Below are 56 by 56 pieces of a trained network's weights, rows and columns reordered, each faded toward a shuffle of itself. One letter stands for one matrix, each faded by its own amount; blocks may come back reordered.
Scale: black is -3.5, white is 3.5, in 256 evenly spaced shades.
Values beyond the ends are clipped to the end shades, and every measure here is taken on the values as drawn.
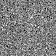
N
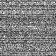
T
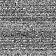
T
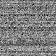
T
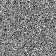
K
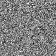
K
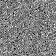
N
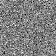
N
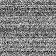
T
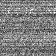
T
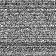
T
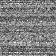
T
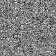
K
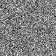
N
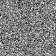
N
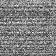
T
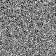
N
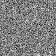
K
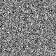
K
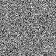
K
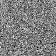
K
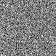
K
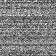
T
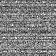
T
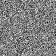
N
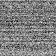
T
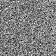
K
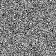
K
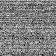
T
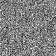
K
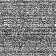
T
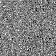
N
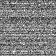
T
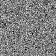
K
